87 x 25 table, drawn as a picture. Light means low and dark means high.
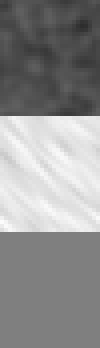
It is made of 3 by 1 panels. Panel 1,1: high, blotchy, faint in contrast. Panel 2,1: very low, slanting down to the right, faint in contrast. Panel 3,1: middling, flat.
